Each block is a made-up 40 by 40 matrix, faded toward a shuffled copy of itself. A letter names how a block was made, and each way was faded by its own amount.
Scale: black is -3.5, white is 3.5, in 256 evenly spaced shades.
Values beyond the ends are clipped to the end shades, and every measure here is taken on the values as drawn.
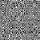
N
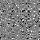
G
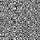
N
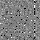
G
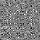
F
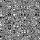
F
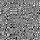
N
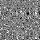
F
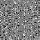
G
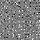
G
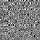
N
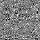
G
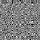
N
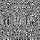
N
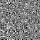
F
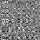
N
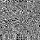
F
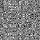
F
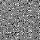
G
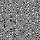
G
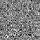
F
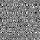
F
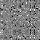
G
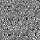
F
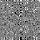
N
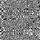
F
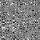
F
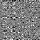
F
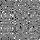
G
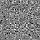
F
